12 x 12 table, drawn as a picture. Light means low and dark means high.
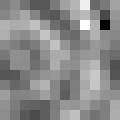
An odd patch, rougher than its surroundings, sits in the top right. There is no overall slope. Rings spread out from the middle left. The top right is the roughest part.
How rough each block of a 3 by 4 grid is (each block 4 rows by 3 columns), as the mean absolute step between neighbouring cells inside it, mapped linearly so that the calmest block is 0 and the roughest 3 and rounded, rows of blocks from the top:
0 1 2 3 | 0 0 0 1 | 0 0 1 0
